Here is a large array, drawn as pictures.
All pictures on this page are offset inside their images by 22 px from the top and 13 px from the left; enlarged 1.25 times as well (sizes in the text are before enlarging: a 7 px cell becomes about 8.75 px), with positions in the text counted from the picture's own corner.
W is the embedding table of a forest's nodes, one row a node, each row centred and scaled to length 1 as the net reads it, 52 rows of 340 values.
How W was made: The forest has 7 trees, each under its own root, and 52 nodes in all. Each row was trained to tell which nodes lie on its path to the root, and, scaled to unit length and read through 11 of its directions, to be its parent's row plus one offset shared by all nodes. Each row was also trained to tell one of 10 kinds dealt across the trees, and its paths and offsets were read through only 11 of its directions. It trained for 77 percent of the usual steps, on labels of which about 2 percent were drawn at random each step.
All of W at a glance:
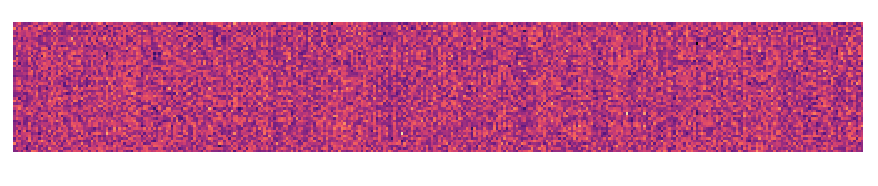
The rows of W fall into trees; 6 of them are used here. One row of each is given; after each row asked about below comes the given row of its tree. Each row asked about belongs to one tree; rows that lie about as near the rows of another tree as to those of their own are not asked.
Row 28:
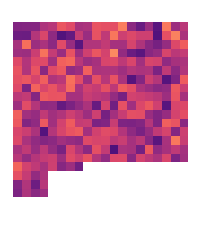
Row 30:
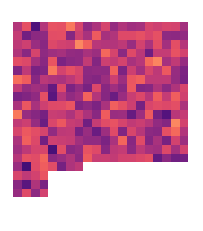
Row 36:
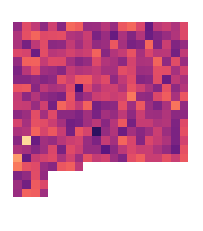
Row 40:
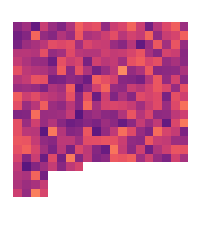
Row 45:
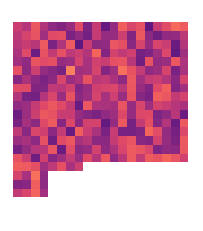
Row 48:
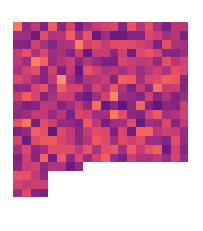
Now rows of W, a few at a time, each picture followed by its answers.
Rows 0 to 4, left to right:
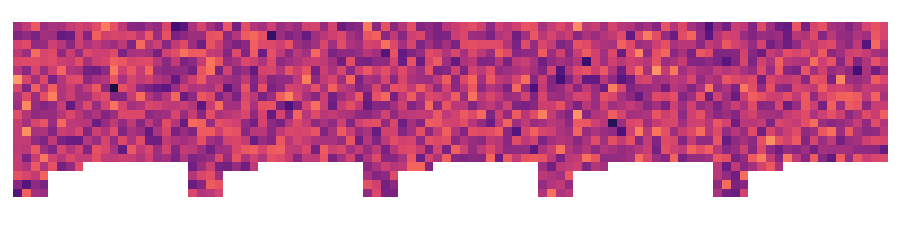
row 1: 36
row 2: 48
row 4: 28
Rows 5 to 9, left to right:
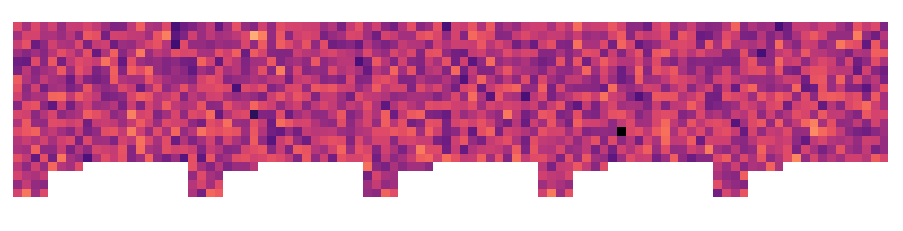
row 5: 30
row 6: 36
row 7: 36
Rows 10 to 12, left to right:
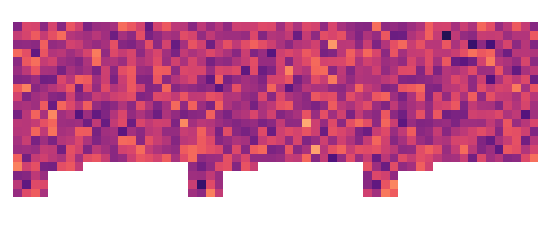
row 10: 36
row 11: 30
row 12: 36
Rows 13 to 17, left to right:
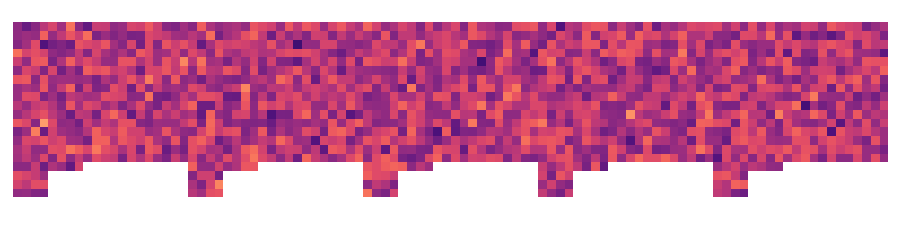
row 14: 36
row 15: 45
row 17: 48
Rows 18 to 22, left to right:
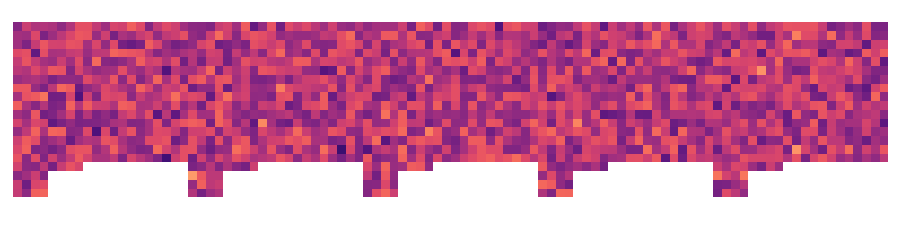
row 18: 36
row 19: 28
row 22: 30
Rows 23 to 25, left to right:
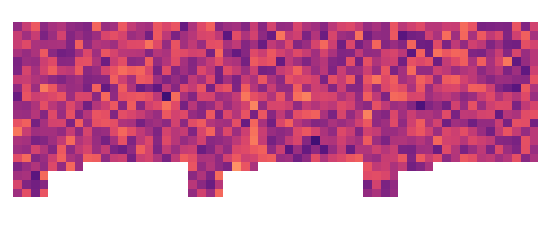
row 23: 30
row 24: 36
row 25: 28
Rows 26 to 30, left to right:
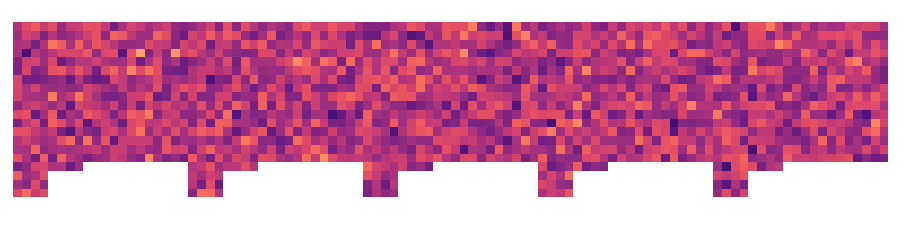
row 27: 30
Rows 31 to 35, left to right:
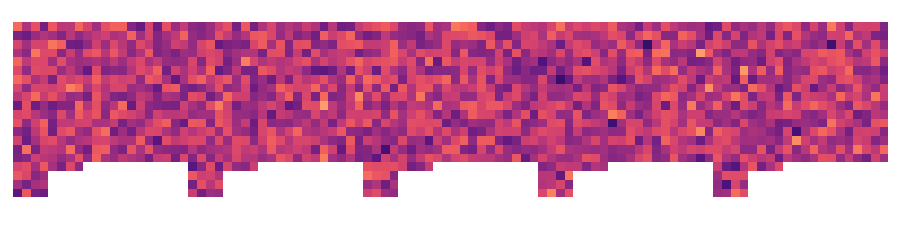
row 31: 48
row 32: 28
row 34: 30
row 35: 30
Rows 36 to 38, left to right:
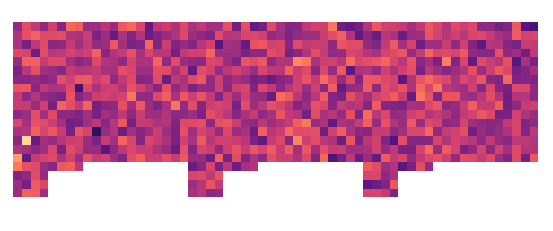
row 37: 30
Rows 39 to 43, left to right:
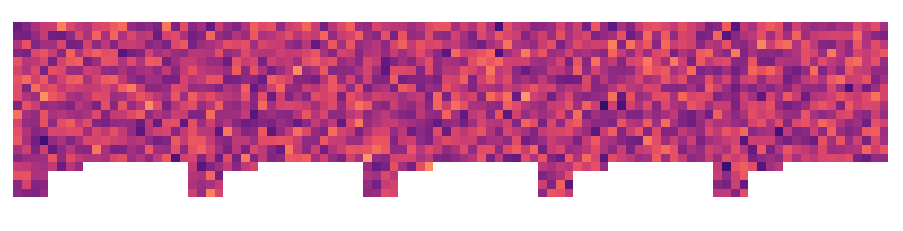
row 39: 28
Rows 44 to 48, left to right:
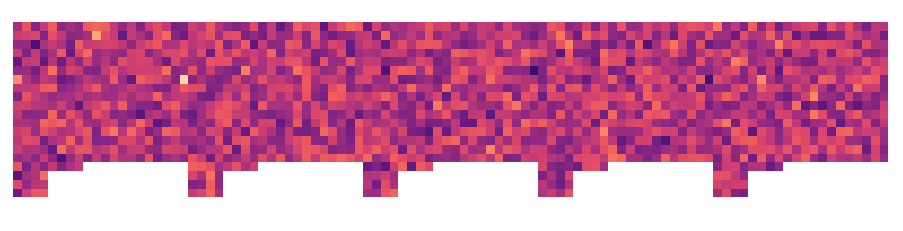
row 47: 36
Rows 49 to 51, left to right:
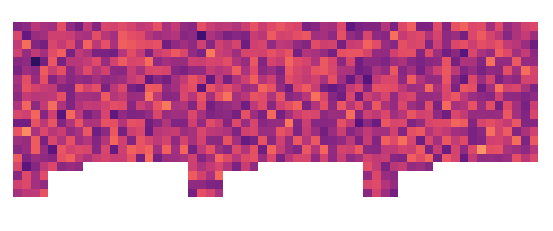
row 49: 30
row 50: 30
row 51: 48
